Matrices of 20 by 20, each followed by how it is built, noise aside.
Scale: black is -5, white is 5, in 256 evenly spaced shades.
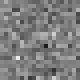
low rank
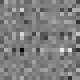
low rank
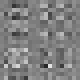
low rank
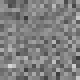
low rank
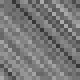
Toeplitz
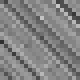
Toeplitz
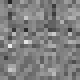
low rank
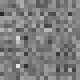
low rank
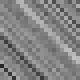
Toeplitz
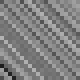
Toeplitz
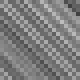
Toeplitz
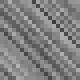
Toeplitz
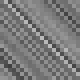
Toeplitz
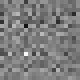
low rank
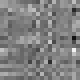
low rank
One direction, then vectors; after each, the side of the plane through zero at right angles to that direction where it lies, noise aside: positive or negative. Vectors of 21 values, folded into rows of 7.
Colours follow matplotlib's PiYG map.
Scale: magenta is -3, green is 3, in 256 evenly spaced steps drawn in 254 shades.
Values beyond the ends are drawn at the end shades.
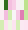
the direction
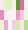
positive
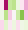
negative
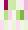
negative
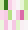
positive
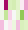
negative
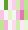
positive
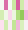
negative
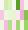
positive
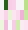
positive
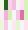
positive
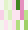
positive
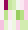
negative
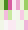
positive
